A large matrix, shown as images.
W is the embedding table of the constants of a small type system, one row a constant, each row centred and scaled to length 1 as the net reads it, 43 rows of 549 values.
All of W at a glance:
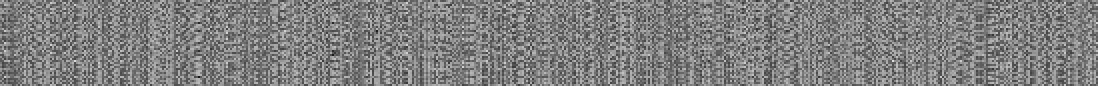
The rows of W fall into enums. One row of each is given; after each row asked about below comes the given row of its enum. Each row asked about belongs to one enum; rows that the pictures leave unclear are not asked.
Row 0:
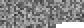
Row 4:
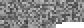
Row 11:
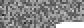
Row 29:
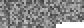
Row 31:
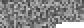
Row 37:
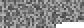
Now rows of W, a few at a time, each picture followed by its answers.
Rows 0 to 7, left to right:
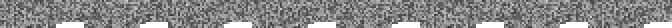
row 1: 4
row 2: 11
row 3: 31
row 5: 0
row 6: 4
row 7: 31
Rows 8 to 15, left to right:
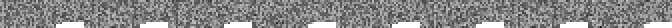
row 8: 37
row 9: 0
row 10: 29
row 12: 37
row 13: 31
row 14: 0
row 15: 11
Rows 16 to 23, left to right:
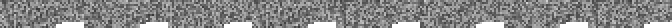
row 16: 31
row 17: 4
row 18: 37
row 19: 31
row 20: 29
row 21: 11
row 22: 4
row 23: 29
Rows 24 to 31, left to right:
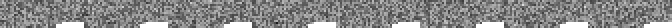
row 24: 0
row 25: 11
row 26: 4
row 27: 11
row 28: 37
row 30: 11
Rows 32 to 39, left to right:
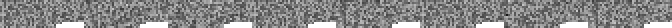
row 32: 37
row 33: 31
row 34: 4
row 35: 37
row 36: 29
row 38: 11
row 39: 29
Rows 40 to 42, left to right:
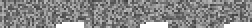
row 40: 37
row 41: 29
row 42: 4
